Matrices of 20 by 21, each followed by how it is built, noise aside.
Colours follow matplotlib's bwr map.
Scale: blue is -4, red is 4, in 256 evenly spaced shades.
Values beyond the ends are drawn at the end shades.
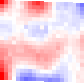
smooth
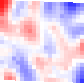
smooth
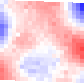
smooth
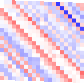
Toeplitz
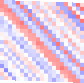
Toeplitz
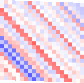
Toeplitz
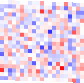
noise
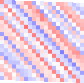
Toeplitz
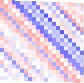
Toeplitz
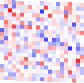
noise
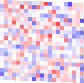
noise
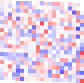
noise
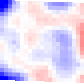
smooth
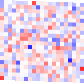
noise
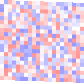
noise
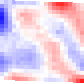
smooth
